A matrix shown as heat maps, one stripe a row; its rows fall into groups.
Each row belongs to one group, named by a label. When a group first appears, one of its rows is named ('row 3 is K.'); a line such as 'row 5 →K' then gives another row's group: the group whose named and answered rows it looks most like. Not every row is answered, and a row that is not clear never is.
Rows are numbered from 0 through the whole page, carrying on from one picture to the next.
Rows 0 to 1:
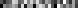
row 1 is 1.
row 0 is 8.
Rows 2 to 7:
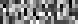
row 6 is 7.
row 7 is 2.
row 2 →1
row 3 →8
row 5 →1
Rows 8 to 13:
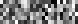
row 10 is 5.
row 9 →7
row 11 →2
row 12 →8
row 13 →5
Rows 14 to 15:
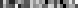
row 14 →2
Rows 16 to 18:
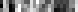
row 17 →2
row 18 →2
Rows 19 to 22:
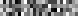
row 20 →5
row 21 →8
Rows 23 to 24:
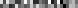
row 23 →8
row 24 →2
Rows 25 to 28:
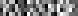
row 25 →1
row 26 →5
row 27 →2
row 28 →1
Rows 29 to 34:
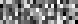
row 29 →8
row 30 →7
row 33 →1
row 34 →5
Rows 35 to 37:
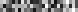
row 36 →8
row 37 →7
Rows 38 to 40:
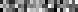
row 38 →2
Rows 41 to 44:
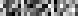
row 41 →7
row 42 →5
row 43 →7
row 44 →7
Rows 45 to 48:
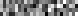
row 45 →8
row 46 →5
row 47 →5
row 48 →2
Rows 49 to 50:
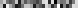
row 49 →7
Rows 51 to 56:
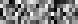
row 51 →2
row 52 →7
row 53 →1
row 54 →2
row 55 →8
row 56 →7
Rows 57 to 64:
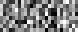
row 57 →7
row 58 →5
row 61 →5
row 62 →1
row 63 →8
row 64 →2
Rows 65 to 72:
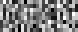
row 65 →1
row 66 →5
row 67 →8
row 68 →8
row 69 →8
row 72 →7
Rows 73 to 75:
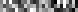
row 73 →1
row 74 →8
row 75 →2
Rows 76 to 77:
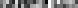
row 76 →5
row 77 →2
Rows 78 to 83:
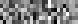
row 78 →5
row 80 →8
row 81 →7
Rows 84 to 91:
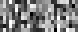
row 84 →1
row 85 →2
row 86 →2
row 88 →7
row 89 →1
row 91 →7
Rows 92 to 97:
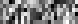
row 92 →2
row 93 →8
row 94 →1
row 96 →7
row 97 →7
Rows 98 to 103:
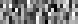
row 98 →1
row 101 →5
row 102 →5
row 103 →5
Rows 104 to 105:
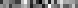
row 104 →7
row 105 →5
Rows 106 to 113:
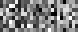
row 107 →1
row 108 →7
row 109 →8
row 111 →1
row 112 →1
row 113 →2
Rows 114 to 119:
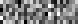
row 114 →8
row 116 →1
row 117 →5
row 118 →5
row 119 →1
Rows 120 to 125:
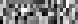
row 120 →7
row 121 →7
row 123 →5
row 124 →1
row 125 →1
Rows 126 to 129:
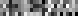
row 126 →5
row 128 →5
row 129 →8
